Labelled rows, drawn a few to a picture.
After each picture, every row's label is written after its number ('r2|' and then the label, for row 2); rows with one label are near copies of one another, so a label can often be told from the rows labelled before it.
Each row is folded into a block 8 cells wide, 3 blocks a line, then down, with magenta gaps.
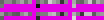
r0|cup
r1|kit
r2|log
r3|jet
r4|kit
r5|log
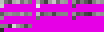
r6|log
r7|log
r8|jet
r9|cup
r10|jet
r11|jet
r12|kit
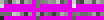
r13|log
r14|cup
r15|log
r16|kit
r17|jet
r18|cup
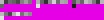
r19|jet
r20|log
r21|kit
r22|log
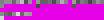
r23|cup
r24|jet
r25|jet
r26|log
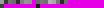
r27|jet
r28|kit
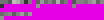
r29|kit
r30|cup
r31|cup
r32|cup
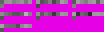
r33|cup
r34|jet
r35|cup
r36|jet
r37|jet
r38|jet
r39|jet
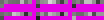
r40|cup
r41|kit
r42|kit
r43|kit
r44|kit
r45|log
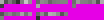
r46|jet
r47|cup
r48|cup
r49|cup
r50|kit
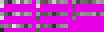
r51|log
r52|log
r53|jet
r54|log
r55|jet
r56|cup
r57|kit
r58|jet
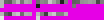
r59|log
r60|kit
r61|cup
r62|log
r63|log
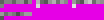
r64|cup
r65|log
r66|log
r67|jet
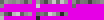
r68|cup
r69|log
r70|jet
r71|log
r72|kit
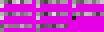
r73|log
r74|log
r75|log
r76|log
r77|log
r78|kit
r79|cup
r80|jet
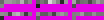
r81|cup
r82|kit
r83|jet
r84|kit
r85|jet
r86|cup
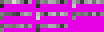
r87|kit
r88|kit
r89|log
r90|jet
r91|log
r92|cup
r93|cup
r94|kit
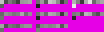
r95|jet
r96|kit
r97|log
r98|cup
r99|kit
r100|kit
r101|jet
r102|cup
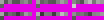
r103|jet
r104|jet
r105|log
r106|jet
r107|jet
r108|jet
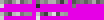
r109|log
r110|kit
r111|cup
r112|log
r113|log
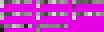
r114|log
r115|log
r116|jet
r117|log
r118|log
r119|log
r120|kit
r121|cup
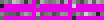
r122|kit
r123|cup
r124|log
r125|jet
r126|jet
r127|kit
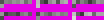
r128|cup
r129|log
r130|jet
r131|jet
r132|cup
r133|log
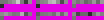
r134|kit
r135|kit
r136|cup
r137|cup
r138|cup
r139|jet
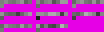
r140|cup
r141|jet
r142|cup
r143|jet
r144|kit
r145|kit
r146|cup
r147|jet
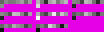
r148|cup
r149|log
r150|kit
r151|kit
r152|log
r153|kit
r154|kit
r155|kit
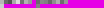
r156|log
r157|cup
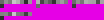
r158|kit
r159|jet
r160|kit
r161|kit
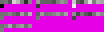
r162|kit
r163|jet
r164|log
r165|cup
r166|cup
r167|jet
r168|cup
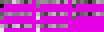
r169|kit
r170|cup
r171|jet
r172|cup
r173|log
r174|jet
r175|log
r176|log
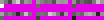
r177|log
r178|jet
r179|jet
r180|jet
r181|kit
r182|kit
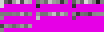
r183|log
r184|kit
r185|kit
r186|cup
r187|log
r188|jet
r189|cup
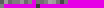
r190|cup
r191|kit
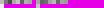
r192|log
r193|log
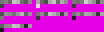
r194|kit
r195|log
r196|kit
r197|cup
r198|kit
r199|kit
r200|kit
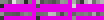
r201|kit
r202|jet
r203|log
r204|jet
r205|kit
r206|cup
